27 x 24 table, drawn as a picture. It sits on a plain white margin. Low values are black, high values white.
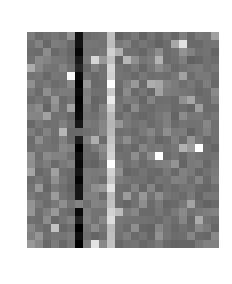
Overall the values sit about 50% of the way up the scale. A few values lie far out on both sides of the bulk. There is no overall slope. Columns 7 and 11 stand out from the rest.
